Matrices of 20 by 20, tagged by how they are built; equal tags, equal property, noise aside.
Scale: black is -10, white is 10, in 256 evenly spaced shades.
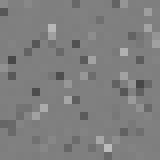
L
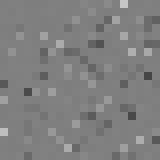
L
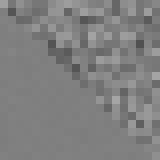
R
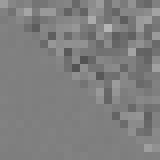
R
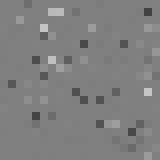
L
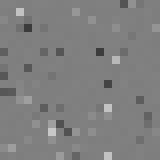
L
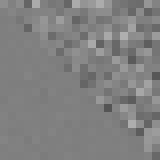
R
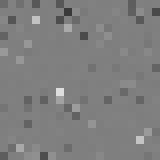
L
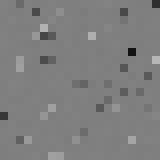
L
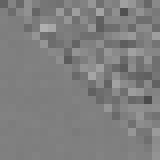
R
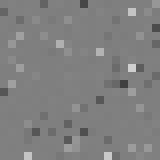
L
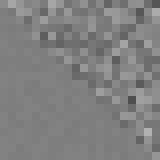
R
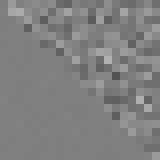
R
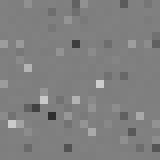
L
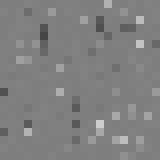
L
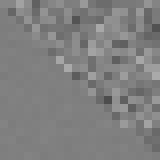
R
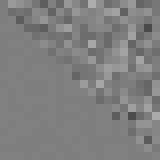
R
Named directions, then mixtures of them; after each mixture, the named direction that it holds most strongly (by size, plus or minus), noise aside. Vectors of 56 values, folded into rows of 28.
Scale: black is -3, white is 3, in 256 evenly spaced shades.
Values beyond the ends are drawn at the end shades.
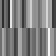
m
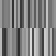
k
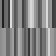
m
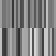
k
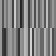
k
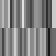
m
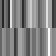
m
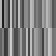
m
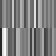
k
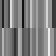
m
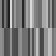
m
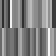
m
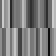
m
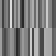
k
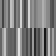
k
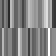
m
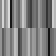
m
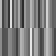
k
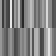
m
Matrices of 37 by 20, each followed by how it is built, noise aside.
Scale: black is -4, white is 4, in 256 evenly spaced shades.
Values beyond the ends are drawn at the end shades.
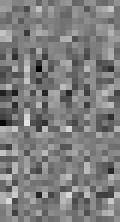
low rank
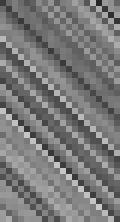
Toeplitz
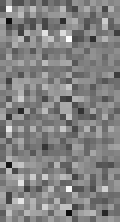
low rank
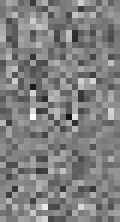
low rank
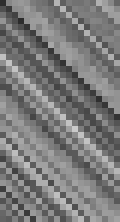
Toeplitz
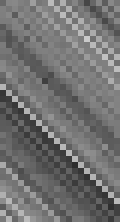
Toeplitz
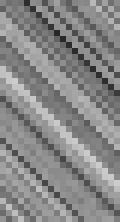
Toeplitz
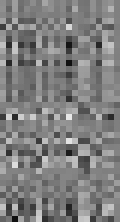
low rank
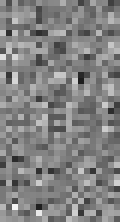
low rank
